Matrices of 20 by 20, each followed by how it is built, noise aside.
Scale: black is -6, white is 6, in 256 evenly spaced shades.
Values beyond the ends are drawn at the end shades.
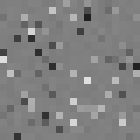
sparse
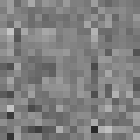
low rank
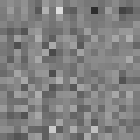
low rank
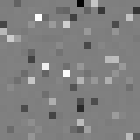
sparse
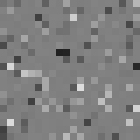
sparse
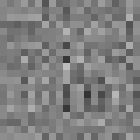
low rank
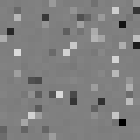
sparse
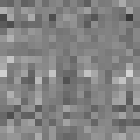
low rank
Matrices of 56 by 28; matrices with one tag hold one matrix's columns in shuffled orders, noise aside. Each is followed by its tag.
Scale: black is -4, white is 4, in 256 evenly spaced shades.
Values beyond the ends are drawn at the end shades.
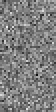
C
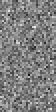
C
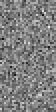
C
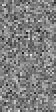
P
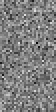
C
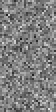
C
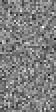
C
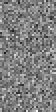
P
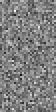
C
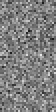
P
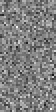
C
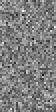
C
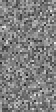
C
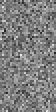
P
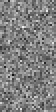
C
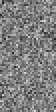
P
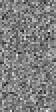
P
